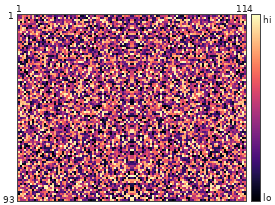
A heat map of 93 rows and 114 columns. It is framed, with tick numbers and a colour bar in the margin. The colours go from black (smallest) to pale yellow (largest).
Grain: fine. Mirror symmetry: left to right. Histogram: flat. Slope: none.
